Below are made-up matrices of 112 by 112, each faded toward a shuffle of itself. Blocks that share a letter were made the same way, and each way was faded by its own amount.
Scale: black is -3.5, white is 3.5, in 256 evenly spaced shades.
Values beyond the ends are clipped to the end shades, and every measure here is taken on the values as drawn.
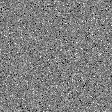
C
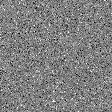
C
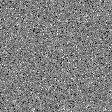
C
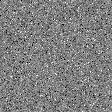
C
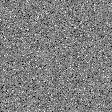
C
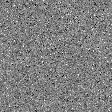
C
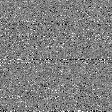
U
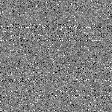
U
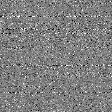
U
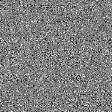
U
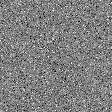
C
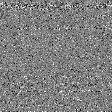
U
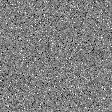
C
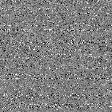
U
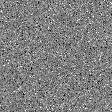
C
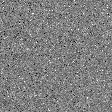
C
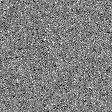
C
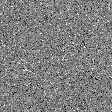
C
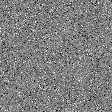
C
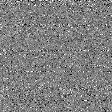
U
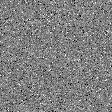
C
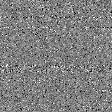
U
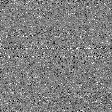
U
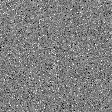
C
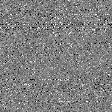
U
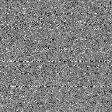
U
